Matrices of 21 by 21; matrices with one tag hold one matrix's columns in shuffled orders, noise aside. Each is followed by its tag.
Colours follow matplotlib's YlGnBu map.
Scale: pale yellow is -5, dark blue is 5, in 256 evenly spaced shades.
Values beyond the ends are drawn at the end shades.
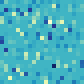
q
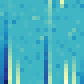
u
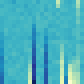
u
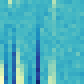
u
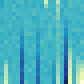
u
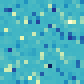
q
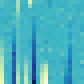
u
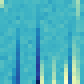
u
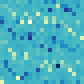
q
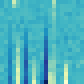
u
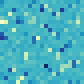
q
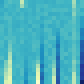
u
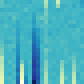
u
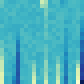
u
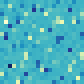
q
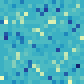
q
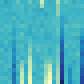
u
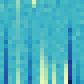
u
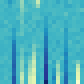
u
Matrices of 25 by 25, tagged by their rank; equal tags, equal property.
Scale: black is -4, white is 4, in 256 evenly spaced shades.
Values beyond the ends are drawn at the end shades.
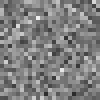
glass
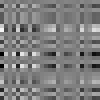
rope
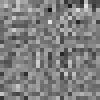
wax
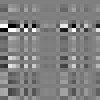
rope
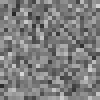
glass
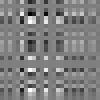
rope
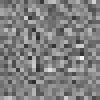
wax
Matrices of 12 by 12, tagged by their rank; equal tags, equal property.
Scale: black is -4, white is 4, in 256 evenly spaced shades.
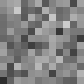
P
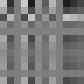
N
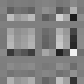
N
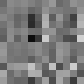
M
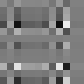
N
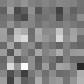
M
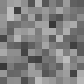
P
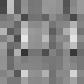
M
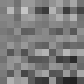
M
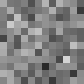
P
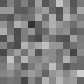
P
